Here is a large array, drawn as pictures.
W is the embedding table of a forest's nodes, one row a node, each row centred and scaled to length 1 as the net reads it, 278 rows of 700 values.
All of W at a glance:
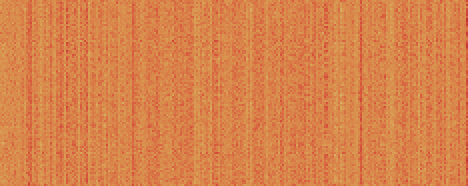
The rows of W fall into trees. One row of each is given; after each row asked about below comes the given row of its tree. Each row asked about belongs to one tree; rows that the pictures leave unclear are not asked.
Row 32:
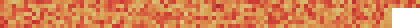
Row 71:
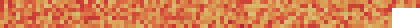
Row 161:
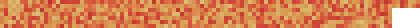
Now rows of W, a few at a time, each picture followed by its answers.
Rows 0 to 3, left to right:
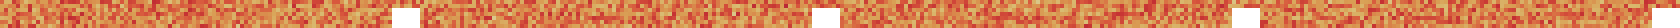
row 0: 161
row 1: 32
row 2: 32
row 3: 32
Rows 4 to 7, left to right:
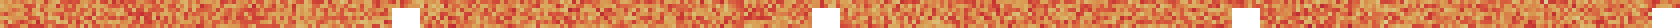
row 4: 161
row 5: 161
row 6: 161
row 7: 71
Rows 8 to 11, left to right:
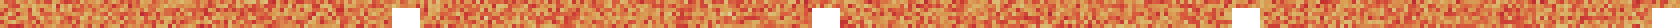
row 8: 161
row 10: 32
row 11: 161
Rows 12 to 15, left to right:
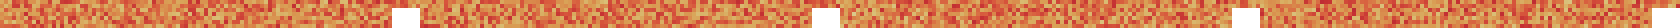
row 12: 161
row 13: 161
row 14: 161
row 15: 161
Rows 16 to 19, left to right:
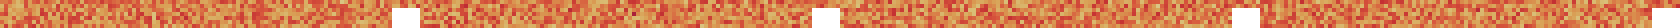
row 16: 161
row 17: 161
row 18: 32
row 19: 71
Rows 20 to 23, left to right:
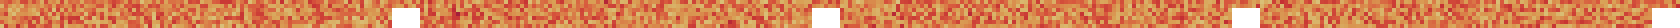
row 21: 71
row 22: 161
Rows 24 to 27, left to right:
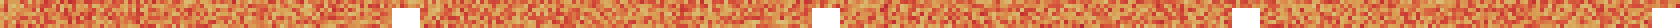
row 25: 161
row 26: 161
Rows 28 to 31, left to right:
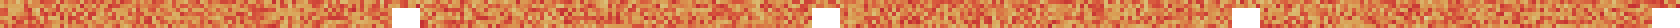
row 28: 161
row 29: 32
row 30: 161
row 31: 161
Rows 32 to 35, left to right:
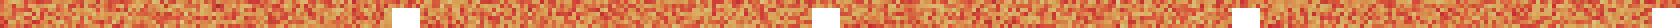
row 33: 161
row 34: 161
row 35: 161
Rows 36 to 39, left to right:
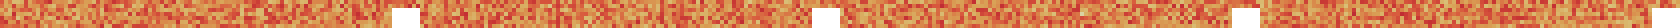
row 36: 32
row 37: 161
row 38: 32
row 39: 161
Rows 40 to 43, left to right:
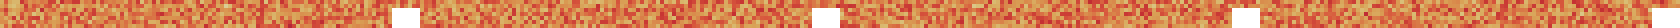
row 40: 161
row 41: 161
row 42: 32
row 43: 161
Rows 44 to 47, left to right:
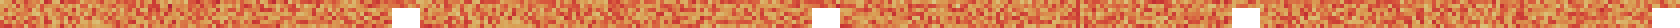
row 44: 161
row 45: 161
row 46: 32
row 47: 161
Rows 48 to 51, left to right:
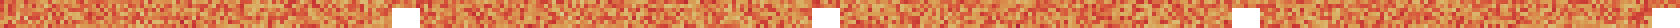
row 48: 71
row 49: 71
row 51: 32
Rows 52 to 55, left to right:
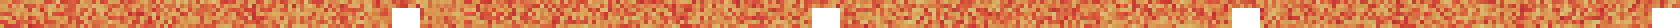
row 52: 161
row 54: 32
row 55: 161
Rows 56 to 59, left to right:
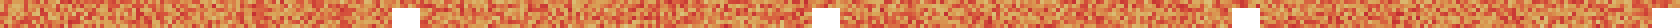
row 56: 161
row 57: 32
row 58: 161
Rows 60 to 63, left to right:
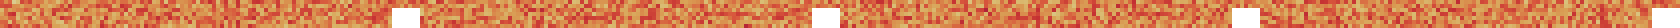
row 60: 32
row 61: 32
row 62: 32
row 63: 161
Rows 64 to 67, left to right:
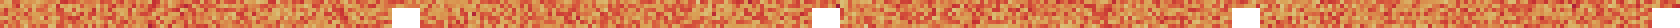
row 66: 161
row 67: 161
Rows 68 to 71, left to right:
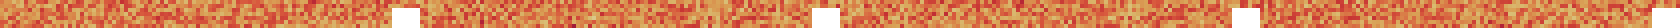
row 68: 32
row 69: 161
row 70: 161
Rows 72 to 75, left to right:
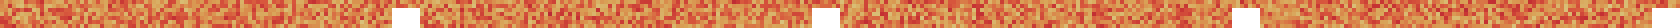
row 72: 32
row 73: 32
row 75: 161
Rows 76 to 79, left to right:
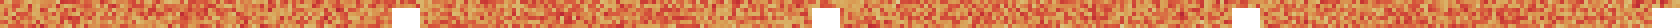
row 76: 161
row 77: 161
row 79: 161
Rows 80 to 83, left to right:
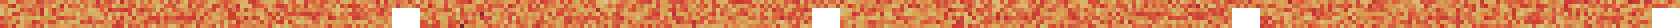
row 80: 32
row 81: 32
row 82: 32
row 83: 32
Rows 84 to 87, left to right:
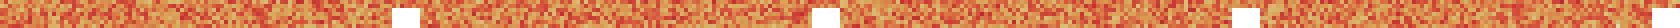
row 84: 161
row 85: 32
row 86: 161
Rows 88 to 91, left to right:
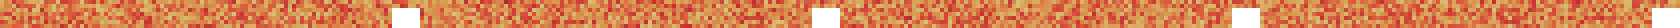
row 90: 32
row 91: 161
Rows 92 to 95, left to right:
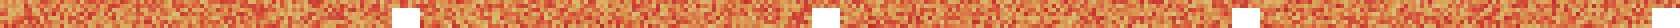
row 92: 161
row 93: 32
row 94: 161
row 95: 32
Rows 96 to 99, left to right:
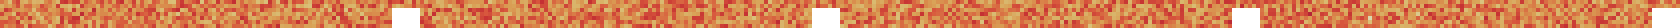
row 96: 161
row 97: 32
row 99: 71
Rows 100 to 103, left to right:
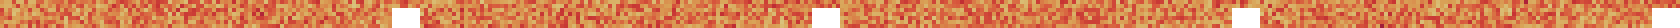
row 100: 161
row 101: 32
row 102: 161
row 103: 32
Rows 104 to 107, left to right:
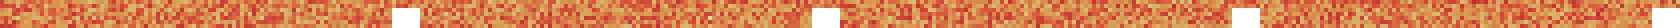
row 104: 32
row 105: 32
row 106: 32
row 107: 161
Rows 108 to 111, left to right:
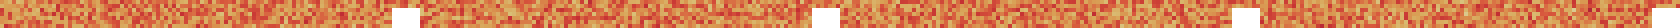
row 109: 32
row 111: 71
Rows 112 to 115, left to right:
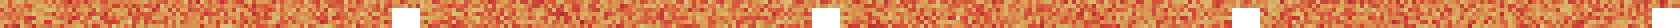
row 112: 161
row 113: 161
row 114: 161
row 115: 161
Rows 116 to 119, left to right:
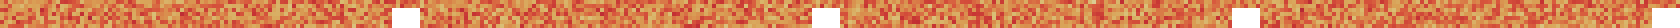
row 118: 161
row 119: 32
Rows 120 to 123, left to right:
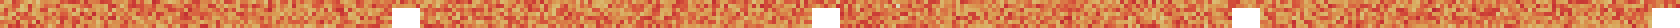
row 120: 161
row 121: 32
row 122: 71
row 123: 32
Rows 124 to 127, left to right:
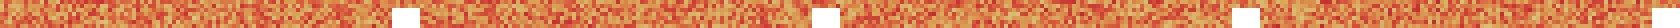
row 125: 161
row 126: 161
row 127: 161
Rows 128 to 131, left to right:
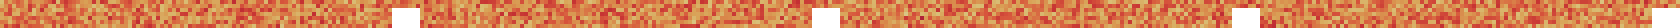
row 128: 161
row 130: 32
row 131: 32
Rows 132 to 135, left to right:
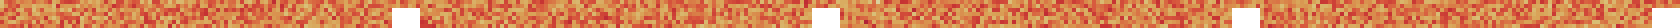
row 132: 161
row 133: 32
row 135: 161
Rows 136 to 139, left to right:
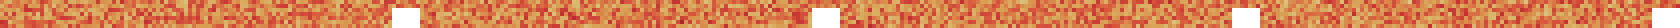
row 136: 32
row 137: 32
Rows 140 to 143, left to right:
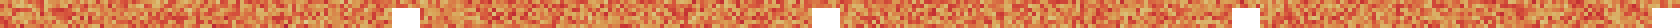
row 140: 32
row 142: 161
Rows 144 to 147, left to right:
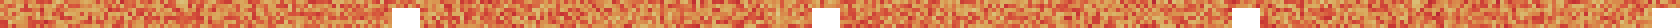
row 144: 32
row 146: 71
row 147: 32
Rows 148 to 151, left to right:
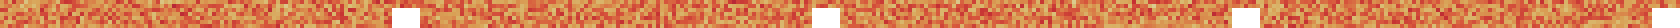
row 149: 32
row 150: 32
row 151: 161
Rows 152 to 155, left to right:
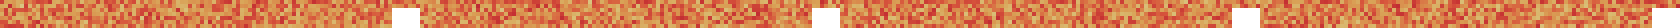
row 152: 32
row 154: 161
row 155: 161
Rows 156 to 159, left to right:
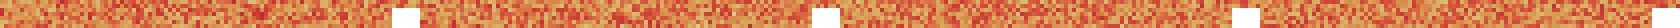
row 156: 161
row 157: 32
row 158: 161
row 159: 161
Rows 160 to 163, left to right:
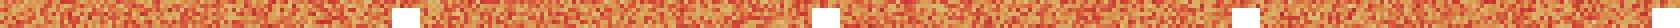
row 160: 161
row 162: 161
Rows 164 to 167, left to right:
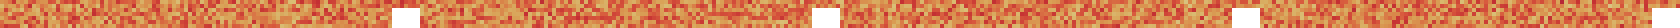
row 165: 32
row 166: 161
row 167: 161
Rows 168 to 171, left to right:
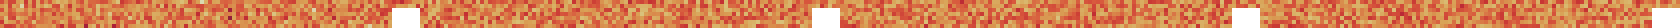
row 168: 71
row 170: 32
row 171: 161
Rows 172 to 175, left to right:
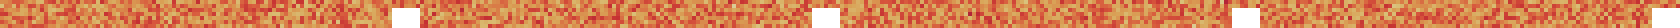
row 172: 161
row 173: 32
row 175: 32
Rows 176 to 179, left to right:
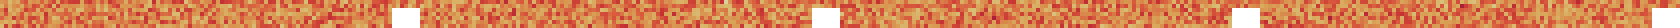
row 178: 32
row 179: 161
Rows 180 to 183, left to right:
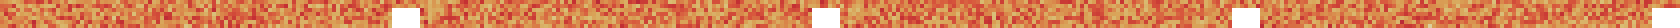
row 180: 32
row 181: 161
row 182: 161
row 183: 32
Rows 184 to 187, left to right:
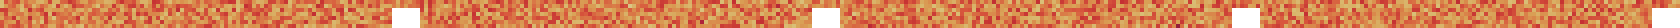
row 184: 161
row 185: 71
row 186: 161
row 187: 161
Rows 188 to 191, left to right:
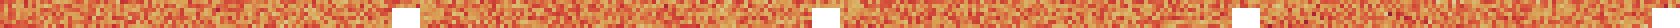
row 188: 71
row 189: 161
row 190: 161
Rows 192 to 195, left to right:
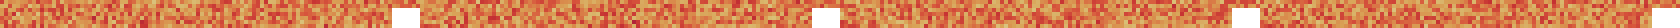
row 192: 32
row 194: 32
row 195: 32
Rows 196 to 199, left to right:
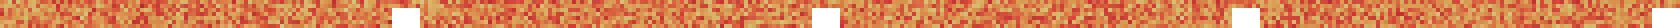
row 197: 161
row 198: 32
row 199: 161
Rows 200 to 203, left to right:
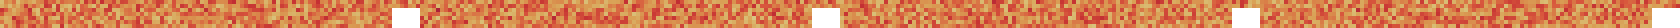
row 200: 161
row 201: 32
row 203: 32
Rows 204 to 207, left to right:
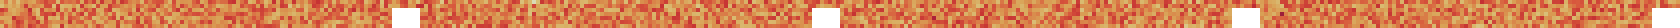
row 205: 71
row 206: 32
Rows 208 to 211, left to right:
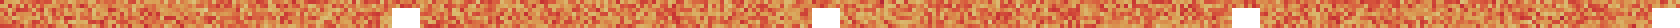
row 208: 32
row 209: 161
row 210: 32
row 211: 161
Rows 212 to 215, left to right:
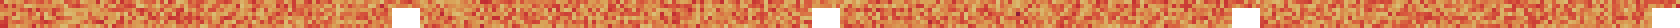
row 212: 32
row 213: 161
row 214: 32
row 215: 32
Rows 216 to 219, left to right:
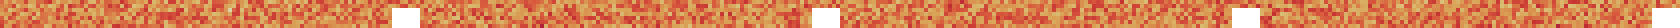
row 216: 32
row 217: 32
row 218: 32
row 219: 32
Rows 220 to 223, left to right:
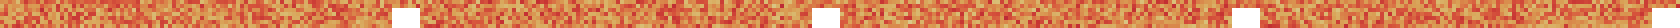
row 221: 161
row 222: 32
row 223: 32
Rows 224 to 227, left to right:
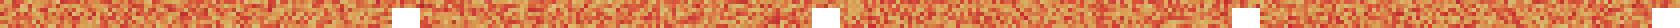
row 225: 32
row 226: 161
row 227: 161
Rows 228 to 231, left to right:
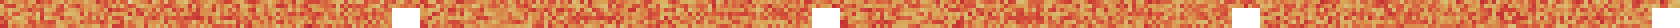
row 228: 32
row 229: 32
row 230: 32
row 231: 161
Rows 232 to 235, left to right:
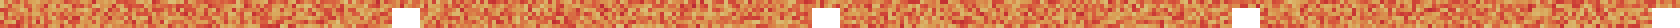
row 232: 161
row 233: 161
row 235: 161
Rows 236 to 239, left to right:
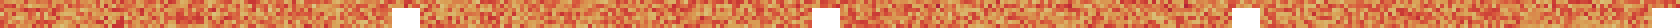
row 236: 32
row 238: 71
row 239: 32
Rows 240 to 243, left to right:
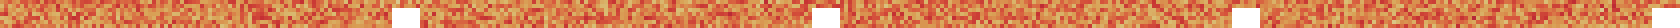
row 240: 161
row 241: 32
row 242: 71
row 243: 32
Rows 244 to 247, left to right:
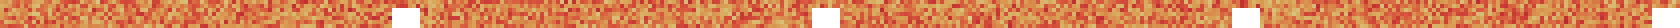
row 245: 161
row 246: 161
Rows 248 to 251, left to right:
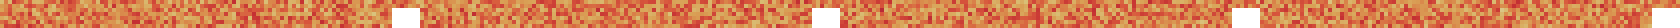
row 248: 161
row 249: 161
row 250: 32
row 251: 32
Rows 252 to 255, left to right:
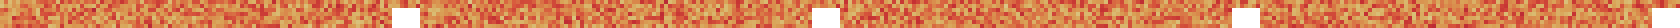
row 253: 161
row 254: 161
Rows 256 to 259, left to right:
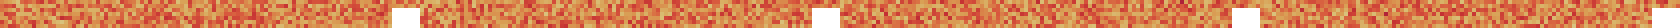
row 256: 32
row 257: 32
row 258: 161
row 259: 161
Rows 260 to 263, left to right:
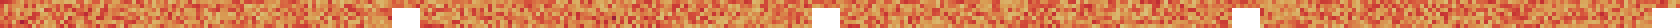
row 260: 71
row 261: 32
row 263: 161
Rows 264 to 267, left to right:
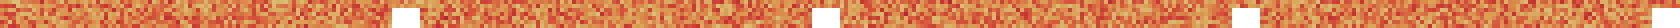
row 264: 32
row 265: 161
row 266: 161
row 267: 161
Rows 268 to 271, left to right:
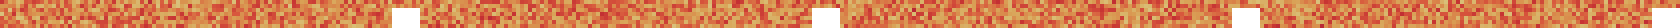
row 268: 32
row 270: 161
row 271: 161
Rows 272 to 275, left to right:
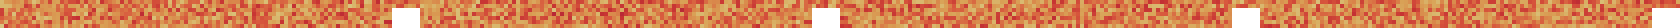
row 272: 161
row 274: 32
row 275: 161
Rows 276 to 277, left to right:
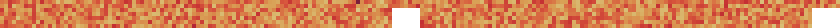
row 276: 71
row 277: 32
